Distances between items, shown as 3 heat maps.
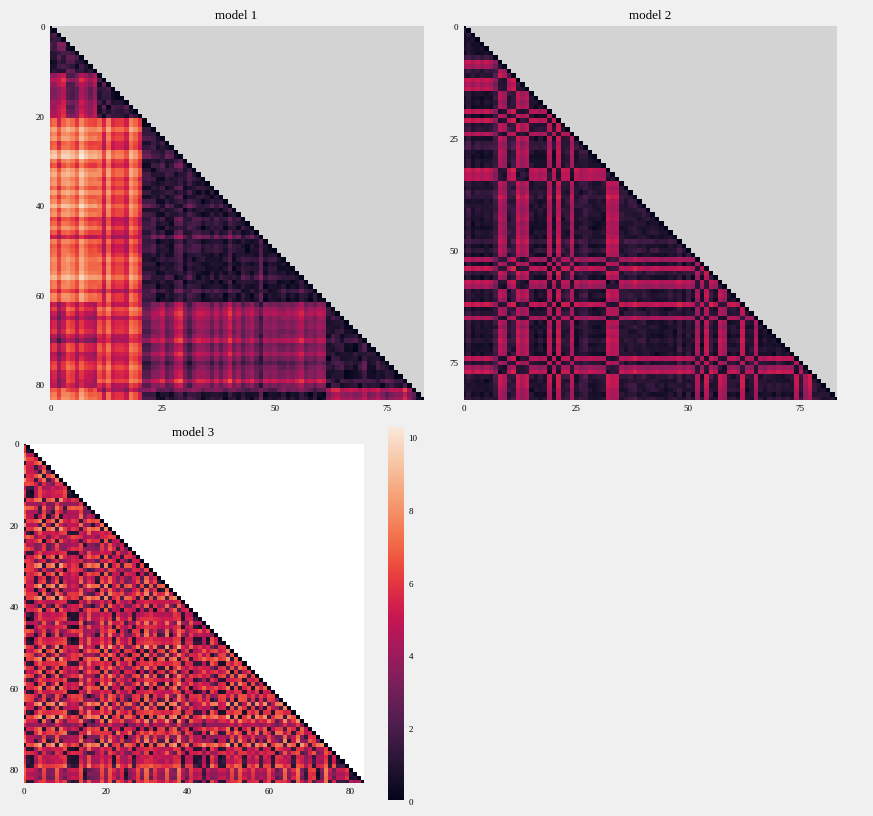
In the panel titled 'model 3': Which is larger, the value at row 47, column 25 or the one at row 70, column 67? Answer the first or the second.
the first
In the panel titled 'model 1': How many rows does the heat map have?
84
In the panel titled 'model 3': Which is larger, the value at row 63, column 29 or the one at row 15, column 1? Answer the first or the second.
the second
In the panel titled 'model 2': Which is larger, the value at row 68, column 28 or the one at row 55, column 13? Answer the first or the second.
the second
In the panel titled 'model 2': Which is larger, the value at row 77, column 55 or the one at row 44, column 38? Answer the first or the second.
the first
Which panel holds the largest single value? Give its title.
model 1
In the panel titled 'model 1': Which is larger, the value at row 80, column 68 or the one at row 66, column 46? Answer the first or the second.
the second
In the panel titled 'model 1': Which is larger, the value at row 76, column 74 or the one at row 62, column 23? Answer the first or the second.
the second
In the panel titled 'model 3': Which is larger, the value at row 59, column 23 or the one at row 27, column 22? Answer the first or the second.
the first
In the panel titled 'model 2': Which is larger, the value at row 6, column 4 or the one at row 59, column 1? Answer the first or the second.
the second
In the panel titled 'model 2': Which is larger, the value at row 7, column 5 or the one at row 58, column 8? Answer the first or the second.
the first
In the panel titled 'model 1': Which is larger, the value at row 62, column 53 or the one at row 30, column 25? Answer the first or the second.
the first
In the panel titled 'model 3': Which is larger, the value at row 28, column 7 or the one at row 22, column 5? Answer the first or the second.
the first
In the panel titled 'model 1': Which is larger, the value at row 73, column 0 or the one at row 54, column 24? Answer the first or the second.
the first
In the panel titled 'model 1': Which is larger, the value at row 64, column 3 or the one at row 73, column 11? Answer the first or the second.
the second
